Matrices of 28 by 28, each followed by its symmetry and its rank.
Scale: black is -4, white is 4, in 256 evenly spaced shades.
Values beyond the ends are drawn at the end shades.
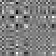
symmetric, rank two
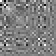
symmetric, rank three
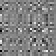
neither, rank three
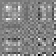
symmetric, rank three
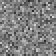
neither, full rank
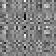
neither, rank three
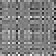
antisymmetric, rank two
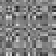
antisymmetric, rank two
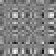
symmetric, rank two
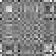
symmetric, rank three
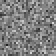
neither, full rank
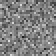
neither, full rank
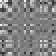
symmetric, rank two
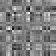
antisymmetric, rank two
